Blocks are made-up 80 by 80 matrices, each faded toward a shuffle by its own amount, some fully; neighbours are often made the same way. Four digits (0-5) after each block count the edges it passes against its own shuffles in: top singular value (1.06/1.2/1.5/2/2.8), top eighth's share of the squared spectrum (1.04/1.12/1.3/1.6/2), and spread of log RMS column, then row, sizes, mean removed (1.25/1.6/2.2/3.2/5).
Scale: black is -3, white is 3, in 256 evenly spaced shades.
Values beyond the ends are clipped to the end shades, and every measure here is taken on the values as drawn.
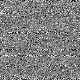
1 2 0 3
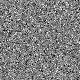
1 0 0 0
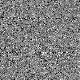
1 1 0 2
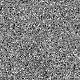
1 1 0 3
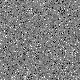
2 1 0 0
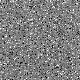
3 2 0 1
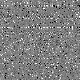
4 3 1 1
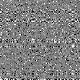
4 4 1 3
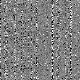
2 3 4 0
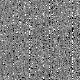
2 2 3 0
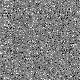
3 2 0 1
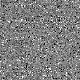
3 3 1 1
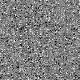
3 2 1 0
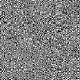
4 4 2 2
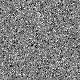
0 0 0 0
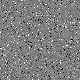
2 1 0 0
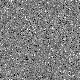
0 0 0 0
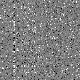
3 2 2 0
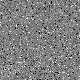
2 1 0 0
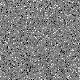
3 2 1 0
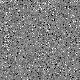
2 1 1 0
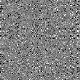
4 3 2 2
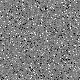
0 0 0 0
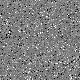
1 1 0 0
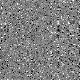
3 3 2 1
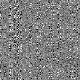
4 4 3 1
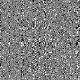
4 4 3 1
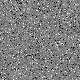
0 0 0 0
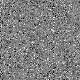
3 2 2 0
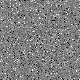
1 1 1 0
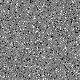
0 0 0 0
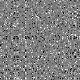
4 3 2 2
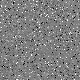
2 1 0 1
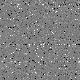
3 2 0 1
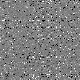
4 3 1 2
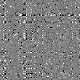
4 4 2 2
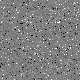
1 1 0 0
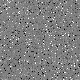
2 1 0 0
